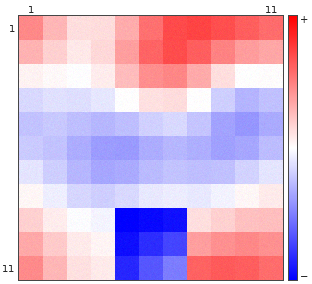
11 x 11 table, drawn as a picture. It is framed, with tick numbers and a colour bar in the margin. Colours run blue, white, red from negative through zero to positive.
Ninth with the lowest average: bottom middle. Roughest part: bottom middle. Stripes: none. Odd patch: lower, in the bottom middle.
